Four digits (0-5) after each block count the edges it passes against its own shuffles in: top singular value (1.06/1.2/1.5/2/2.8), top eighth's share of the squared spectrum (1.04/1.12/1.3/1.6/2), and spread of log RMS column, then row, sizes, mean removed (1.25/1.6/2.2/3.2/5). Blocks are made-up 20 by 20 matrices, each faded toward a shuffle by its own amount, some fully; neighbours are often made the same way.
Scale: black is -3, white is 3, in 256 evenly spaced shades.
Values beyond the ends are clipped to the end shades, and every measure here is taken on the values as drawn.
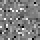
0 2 0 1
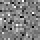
1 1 1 0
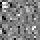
3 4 2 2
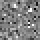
1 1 0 0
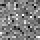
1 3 0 0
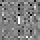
3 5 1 1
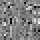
3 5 2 1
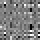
3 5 3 2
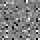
3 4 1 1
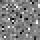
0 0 0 0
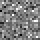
0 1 0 0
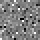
0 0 0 0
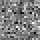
0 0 0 1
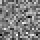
1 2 0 1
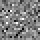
1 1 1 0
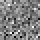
1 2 0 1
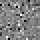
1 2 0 0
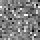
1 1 0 0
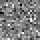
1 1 0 0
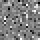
1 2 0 0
